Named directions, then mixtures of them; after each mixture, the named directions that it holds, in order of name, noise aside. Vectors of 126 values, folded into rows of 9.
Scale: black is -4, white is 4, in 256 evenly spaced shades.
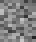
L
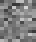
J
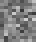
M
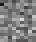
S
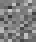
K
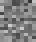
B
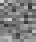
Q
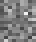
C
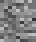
J, K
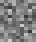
K, Q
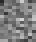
C, J, S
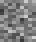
L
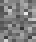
C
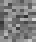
C, M, Q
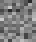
K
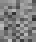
K, M, S
